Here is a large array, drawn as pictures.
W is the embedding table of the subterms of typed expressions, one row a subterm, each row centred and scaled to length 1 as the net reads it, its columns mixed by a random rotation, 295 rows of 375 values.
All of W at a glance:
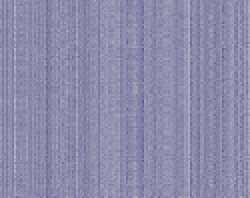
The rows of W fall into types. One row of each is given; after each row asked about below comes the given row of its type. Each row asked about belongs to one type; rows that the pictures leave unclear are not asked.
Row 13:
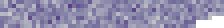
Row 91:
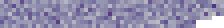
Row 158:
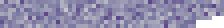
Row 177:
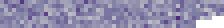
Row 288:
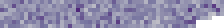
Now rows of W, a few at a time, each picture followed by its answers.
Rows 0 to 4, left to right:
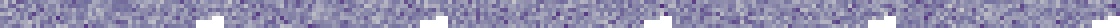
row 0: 13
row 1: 13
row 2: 91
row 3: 177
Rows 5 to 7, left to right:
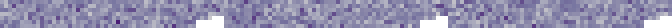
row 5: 288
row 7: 13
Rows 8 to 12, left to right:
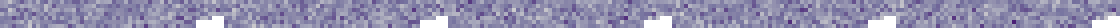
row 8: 158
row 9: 158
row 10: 177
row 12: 288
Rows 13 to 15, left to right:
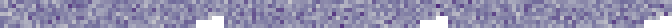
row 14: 91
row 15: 177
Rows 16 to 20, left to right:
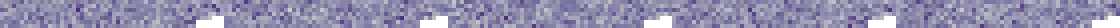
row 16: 288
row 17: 177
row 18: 13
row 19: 288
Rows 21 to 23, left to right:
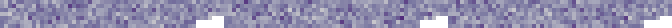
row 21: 13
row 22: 177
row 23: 13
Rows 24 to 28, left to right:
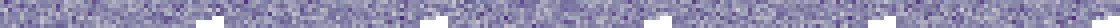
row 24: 177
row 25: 177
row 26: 13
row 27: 158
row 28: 177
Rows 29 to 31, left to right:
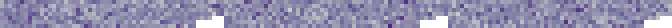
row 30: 158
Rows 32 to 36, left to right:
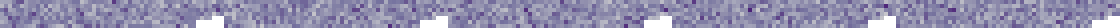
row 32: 288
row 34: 288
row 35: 288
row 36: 91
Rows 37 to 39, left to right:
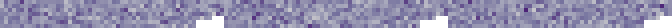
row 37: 177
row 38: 13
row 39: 288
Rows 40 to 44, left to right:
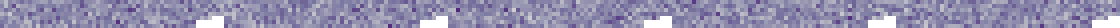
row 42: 177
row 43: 177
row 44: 158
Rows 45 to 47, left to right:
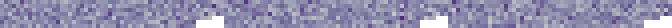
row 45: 91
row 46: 177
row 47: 177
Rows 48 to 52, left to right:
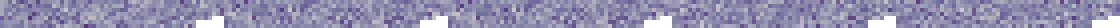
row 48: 13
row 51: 158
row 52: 158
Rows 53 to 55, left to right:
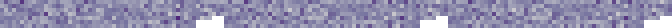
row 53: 177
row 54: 158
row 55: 158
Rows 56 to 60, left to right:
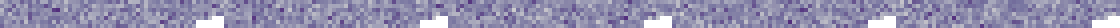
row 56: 91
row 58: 177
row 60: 13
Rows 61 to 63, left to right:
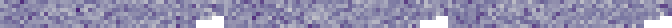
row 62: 13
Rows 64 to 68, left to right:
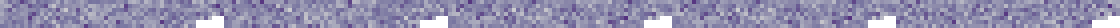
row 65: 13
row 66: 177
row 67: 177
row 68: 91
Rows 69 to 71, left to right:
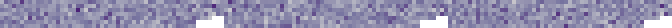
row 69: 288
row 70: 177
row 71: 91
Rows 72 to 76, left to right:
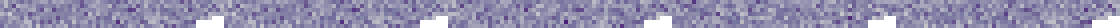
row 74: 288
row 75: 177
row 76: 91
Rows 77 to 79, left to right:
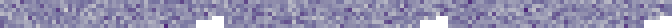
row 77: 158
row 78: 177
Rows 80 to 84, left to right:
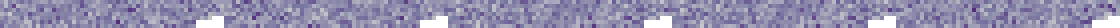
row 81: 13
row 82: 158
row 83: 158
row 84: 288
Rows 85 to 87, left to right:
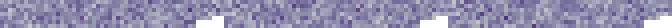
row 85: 158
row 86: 13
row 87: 13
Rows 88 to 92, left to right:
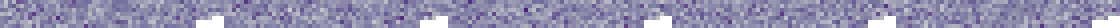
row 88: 13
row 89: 177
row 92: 158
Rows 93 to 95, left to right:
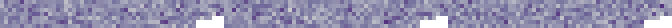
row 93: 177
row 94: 177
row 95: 91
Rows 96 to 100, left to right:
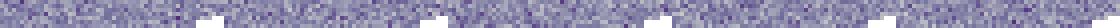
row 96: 177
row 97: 158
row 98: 288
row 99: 13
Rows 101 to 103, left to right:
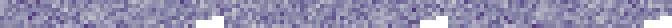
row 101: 13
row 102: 158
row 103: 13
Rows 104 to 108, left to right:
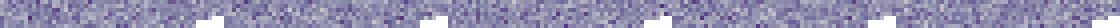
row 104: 13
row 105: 177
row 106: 91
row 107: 13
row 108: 158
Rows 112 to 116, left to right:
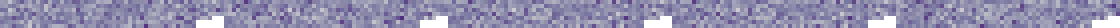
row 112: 158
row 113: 177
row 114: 158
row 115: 158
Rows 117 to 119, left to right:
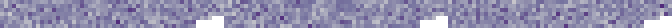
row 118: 13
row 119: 91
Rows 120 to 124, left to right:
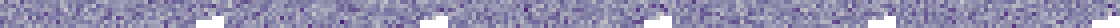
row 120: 158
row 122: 288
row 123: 177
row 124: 91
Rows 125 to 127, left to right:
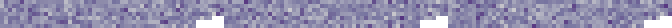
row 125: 177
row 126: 158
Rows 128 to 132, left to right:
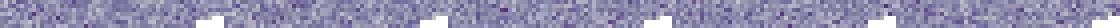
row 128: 13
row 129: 13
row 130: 91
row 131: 91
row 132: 177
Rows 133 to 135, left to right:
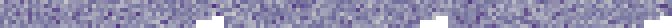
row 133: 91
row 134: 13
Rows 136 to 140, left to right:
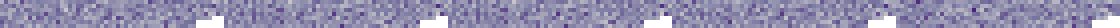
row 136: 158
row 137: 91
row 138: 91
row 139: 91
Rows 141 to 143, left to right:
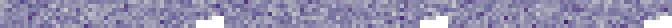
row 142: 177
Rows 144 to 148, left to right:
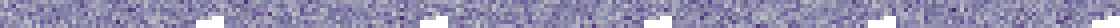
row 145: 177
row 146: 158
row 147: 13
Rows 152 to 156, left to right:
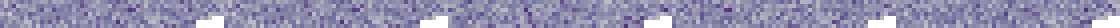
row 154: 288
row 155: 91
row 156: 91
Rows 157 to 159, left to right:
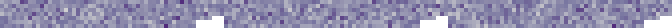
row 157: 158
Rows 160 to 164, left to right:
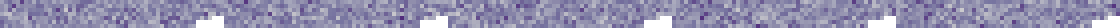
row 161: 177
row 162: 13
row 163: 13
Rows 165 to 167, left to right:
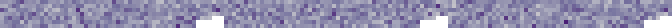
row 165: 288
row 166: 91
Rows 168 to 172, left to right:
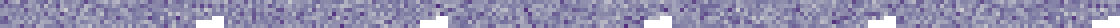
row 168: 158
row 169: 91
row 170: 288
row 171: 177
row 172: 158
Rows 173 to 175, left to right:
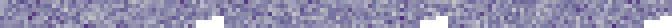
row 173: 13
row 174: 177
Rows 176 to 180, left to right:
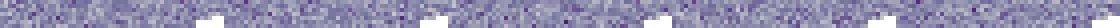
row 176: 13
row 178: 288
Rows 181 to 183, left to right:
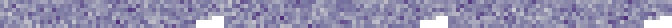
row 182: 13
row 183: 177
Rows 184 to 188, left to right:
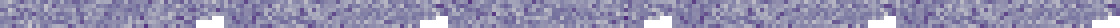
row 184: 158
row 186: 177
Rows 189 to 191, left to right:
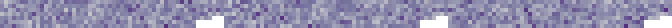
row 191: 288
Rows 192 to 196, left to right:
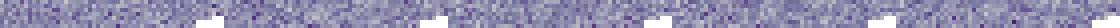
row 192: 91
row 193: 13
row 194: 158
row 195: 13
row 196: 288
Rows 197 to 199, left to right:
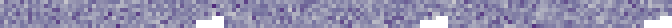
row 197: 91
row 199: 13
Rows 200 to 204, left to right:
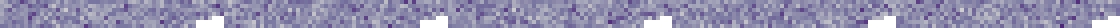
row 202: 177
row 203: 91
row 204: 158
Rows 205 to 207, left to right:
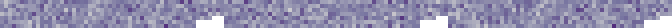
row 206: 158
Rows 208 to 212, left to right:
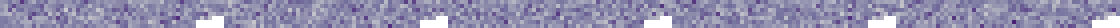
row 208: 177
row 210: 91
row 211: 177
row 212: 288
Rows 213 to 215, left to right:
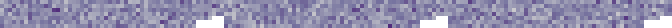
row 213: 91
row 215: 158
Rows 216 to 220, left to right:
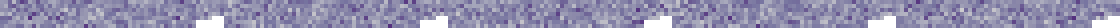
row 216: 13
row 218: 91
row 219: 13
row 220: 177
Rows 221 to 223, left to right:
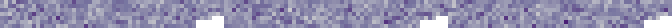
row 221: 13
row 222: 177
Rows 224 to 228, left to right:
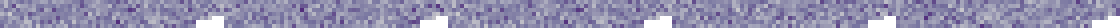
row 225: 288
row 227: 158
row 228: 13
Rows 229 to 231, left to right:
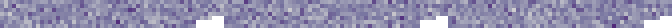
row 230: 158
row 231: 158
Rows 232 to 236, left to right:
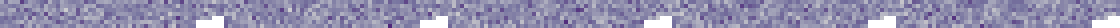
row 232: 158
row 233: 158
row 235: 13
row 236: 13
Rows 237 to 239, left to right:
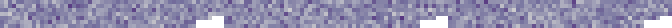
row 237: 13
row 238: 158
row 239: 13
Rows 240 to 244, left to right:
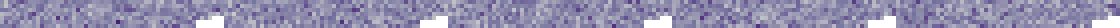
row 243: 13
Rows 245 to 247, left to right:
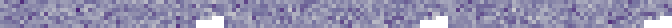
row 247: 177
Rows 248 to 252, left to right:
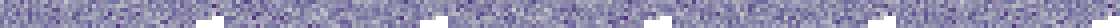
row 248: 91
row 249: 13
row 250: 177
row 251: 177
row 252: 91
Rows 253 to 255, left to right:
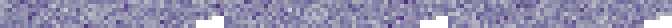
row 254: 158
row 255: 13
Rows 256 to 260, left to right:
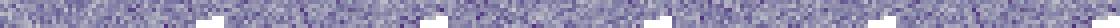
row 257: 288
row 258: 13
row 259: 13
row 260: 288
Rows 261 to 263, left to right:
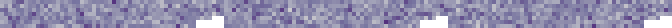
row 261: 288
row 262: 177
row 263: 158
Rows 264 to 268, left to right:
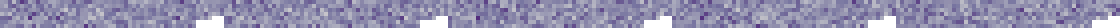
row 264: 13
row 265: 13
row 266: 13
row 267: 13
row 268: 177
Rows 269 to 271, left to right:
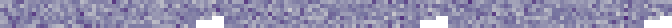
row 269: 288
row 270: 158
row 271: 177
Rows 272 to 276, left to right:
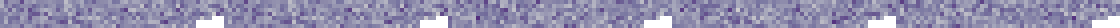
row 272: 177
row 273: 177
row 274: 13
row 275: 177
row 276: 177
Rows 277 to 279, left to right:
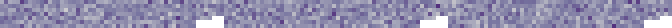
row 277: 158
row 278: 91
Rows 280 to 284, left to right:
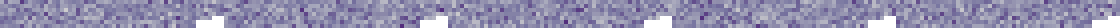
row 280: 158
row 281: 288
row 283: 13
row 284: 158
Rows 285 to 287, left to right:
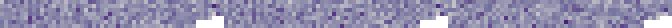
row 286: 91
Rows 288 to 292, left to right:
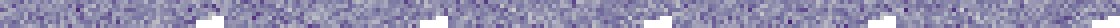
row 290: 13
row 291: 288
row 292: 177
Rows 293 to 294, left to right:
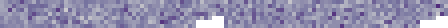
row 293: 177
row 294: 91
